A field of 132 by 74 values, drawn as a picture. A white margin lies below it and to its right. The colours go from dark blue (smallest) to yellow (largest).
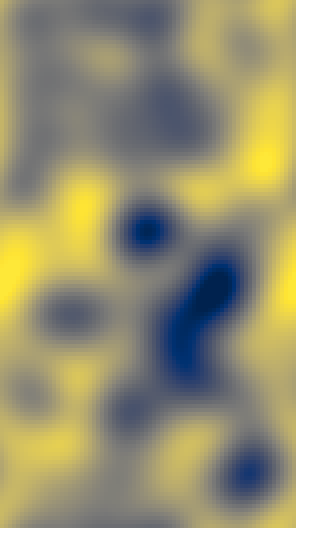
The halves do not mirror each other. There is no overall slope. The texture varies smoothly and slowly.
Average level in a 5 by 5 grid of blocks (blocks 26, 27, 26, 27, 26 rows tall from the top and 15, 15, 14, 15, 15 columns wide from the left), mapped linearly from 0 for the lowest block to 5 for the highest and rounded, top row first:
22134 | 33235 | 54103 | 33104 | 43332
